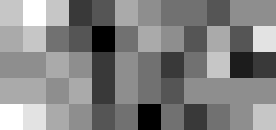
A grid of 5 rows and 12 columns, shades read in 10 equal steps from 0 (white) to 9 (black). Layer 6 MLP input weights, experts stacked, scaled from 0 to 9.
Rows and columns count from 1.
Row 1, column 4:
7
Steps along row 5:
up up up up down up down up down down down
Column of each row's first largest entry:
4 5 11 5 7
